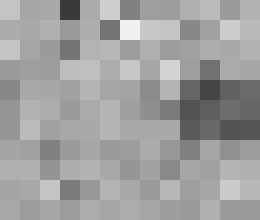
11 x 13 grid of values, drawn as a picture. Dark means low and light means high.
Odd patch: lower, in the middle right. Ninth with the highest average: top middle. Roughest part: top middle. Average level on the scale: 60%.
